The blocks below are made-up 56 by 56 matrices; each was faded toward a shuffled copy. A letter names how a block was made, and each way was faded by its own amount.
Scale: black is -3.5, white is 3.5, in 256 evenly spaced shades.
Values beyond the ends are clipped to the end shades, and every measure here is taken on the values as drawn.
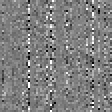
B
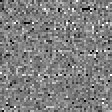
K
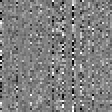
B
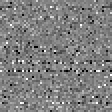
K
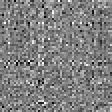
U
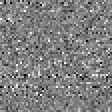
K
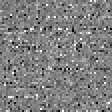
K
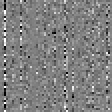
B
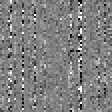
B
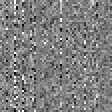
B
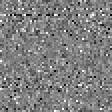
K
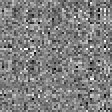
U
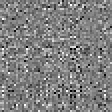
U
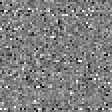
K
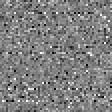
K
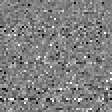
K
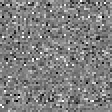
K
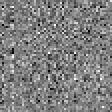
U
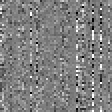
B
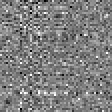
U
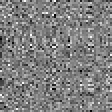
U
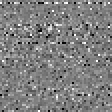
K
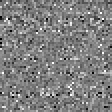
K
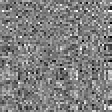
U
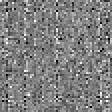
U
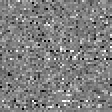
K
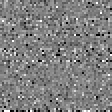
K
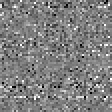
K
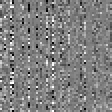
B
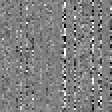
B
